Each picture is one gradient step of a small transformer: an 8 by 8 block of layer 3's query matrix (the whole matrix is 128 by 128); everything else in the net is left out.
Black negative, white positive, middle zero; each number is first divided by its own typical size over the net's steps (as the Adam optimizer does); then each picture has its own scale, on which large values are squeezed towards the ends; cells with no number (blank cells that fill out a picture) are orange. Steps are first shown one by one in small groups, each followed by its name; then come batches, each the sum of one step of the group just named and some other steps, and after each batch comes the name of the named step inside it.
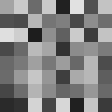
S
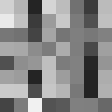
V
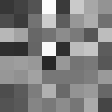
S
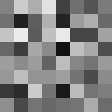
V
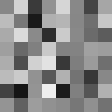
V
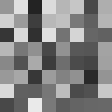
V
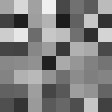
S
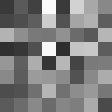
S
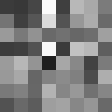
V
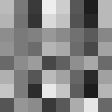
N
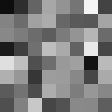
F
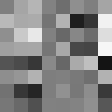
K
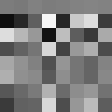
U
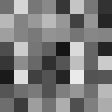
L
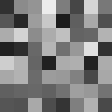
F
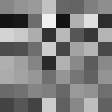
U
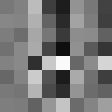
L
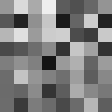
L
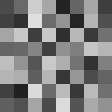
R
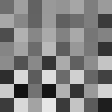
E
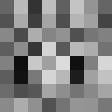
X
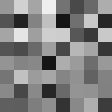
E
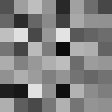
R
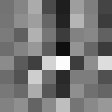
X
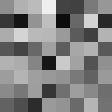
R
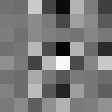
X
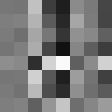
R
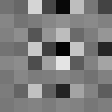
R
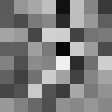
X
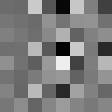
X
